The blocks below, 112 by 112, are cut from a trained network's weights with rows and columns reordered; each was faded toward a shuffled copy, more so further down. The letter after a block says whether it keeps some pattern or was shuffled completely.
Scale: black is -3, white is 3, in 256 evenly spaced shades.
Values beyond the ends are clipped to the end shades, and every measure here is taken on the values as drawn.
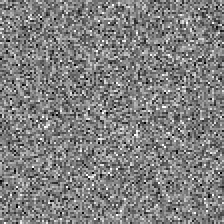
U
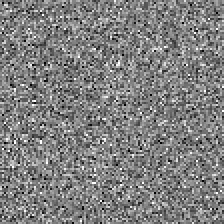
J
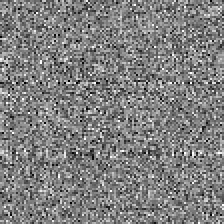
J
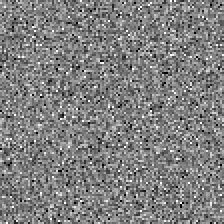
U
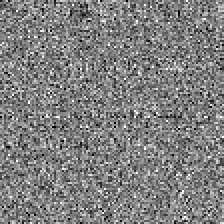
J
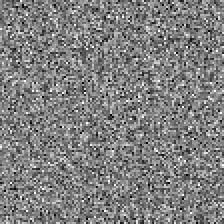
U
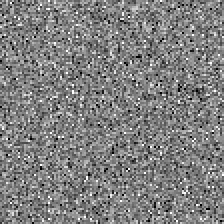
U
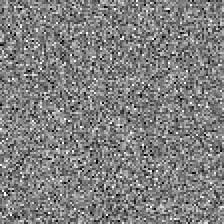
U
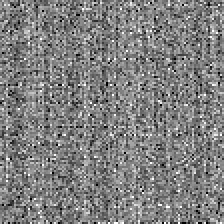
J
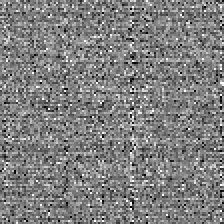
J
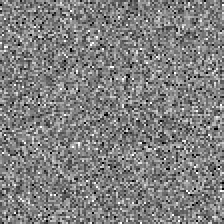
U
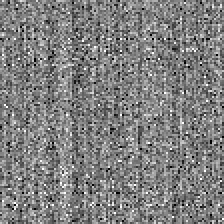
J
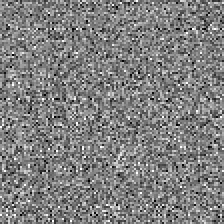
J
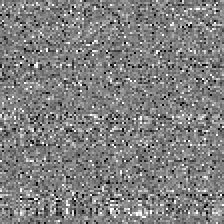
J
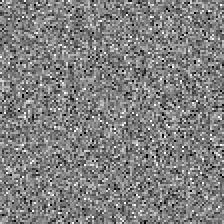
U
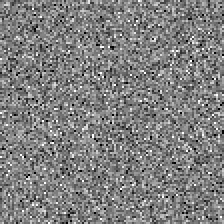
U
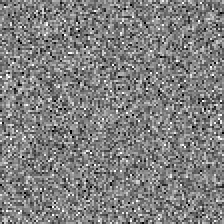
U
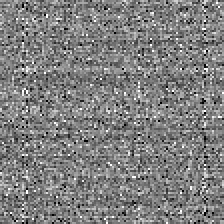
J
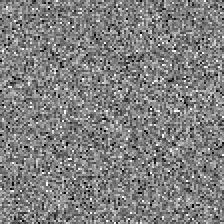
U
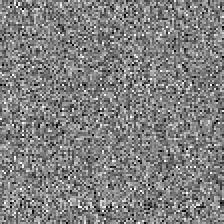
J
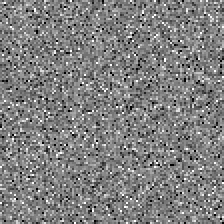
U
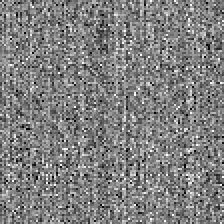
J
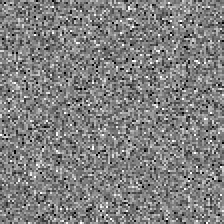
U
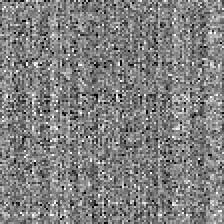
J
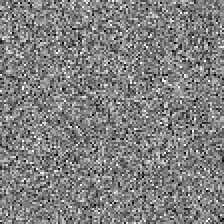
U
